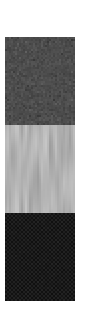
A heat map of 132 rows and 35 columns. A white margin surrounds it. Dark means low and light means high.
The table splits into 3 rows of 1 panel. Panel 1,1: low, fine-grained, faint in contrast. Panel 2,1: high, streaked downward, faint in contrast. Panel 3,1: very low, checkered, faint in contrast.
